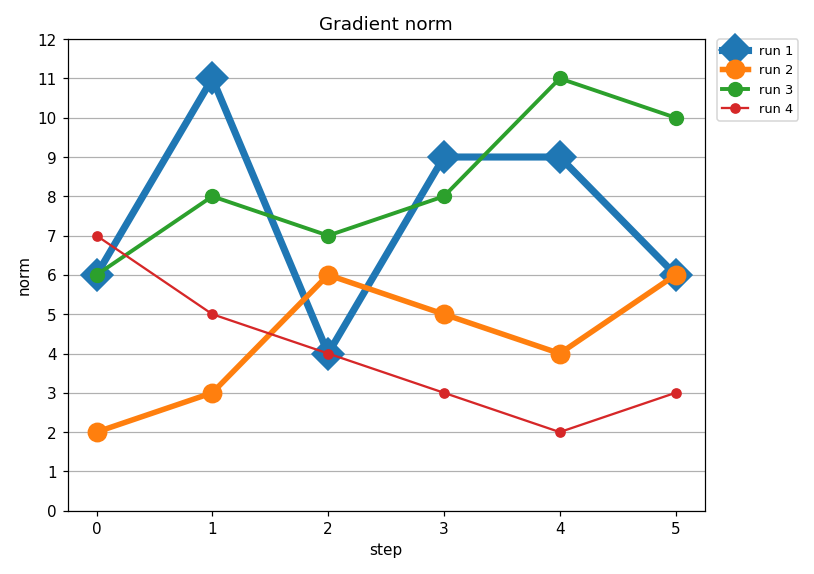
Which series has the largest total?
run 3
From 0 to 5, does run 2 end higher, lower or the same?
higher
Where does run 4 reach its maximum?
0
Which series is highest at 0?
run 4
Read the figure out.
Title: Gradient norm
x-axis: step, ticks 0 1 2 3 4 5
y-axis: norm, ticks 0 1 2 3 4 5 6 7 8 9 10 11 12
Legend: run 1, run 2, run 3, run 4
Values:
run 1: 6 11 4 9 9 6
run 2: 2 3 6 5 4 6
run 3: 6 8 7 8 11 10
run 4: 7 5 4 3 2 3
